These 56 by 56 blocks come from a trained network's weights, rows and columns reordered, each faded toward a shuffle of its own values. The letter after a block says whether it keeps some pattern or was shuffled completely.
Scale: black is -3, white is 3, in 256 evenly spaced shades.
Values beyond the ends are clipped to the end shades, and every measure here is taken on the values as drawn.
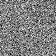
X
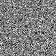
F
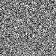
F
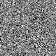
F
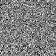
F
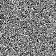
X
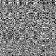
F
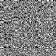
F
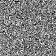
F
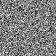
X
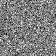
X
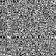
F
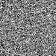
X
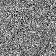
X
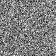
X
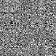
F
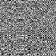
F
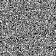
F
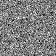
X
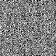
F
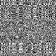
F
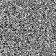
F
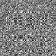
F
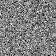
X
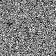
X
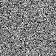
X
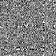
F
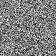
X
